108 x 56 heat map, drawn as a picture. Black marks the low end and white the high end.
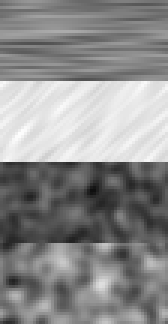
The table splits into 4 rows of 1 panel. Panel 1,1: middling, streaked across. Panel 2,1: very high, slanting up to the right, faint in contrast. Panel 3,1: low, blotchy. Panel 4,1: middling, blotchy, strong in contrast.
